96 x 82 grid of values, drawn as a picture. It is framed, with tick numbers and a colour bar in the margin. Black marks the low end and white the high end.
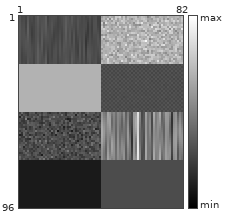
The table splits into 4 rows of 2 panels. Panel 1,1: low, streaked downward, faint in contrast. Panel 1,2: high, fine-grained. Panel 2,1: high, flat. Panel 2,2: low, checkered, faint in contrast. Panel 3,1: low, fine-grained. Panel 3,2: middling, streaked downward, strong in contrast. Panel 4,1: very low, flat. Panel 4,2: low, flat.
